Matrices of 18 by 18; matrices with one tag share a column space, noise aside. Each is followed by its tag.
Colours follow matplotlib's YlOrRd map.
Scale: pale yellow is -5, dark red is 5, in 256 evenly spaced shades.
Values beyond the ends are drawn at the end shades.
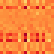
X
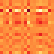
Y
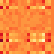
X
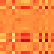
X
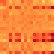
X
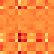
X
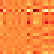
Y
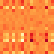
X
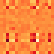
X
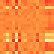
X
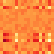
X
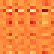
Y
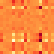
X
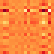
Y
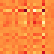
Y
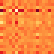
Y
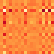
Y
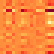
Y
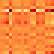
Y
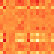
X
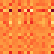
Y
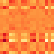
X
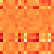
X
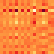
Y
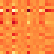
Y
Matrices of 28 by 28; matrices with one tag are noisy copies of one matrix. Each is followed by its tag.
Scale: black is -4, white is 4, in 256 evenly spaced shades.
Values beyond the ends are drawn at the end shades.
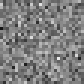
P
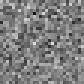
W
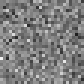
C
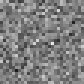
W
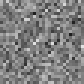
W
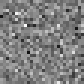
C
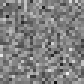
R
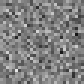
C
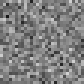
R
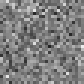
W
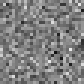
R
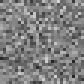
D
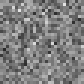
W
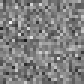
P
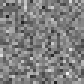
R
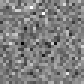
W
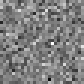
W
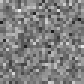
W
